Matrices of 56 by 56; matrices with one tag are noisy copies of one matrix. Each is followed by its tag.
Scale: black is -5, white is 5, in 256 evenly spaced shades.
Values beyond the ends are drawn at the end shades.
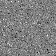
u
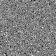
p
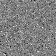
p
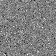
p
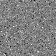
p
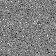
u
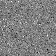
u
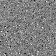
p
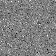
u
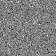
u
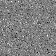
u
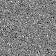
u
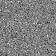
u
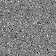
u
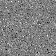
u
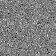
u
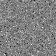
p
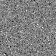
p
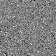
p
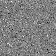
u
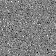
u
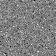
p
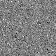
u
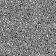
u
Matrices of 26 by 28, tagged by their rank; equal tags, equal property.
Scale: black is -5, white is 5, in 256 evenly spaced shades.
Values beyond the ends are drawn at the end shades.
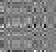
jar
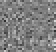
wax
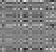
jar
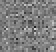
wax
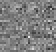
wax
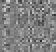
wax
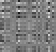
jar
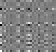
jar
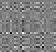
jar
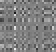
jar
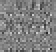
wax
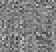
wax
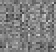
wax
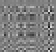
jar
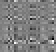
jar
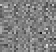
wax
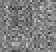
wax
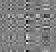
jar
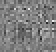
wax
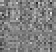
wax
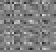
jar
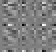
jar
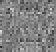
wax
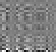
jar
